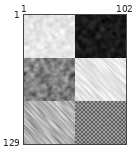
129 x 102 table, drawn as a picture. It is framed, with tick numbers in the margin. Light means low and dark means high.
The table splits into 3 rows of 2 panels. Panel 1,1: very low, blotchy, faint in contrast. Panel 1,2: very high, blotchy, faint in contrast. Panel 2,1: middling, blotchy. Panel 2,2: very low, slanting down to the right, faint in contrast. Panel 3,1: low, slanting down to the right. Panel 3,2: middling, checkered, strong in contrast.
